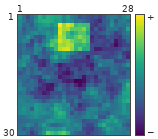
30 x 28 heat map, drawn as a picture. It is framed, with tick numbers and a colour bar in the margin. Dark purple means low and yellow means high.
The ninth with the highest average is the top middle. The top middle is the roughest part. In the top middle lies a patch that is higher than the rest. The field is mottled with small blotches. The ninth with the lowest average is the centre.
